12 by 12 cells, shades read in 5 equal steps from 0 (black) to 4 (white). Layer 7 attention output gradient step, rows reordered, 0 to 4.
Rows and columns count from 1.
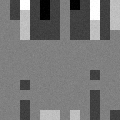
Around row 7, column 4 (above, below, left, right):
2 2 2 2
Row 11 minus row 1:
0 1 -3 1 2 1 0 2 1 -3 1 -1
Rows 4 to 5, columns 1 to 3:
2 2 3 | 2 2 2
